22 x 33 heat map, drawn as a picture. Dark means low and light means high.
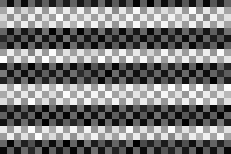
Horizontal stripes repeat 4 times down the table. No overall slope runs across the table. On average the colour sits 50% of the way up the scale.
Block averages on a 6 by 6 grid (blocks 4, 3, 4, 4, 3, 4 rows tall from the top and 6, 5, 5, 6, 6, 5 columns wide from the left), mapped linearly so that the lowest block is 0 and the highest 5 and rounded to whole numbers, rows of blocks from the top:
555555 | 000000 | 333333 | 555555 | 000000 | 333333
